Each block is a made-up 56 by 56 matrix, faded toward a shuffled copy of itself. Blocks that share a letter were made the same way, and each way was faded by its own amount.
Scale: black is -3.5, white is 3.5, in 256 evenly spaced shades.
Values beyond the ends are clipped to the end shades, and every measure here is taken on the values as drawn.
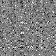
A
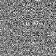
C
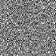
C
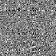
C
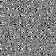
A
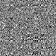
C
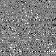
A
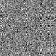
C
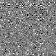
A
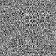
C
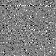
A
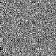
C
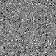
A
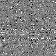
A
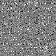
A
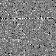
A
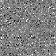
A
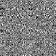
C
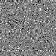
A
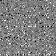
A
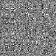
C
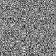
C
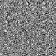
C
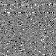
A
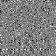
A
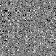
A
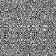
C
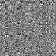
C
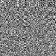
C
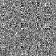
C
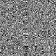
C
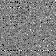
A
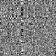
C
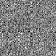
C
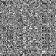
C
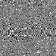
A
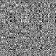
C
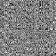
C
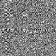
C
